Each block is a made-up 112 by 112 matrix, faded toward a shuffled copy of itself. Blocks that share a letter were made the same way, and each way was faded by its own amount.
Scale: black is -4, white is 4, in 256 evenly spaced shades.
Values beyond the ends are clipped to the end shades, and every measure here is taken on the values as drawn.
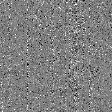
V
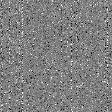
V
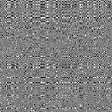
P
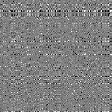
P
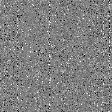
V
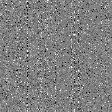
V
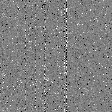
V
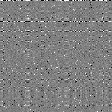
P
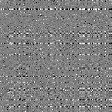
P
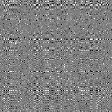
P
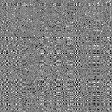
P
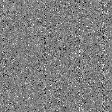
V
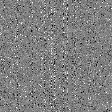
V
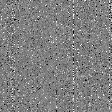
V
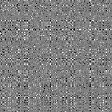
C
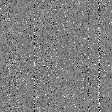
V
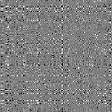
C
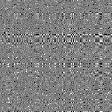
P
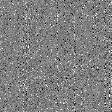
V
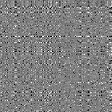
C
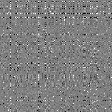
C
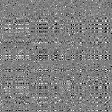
P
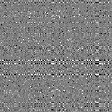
P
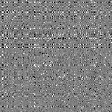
C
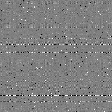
P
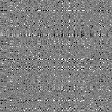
C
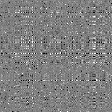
C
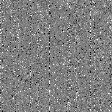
V
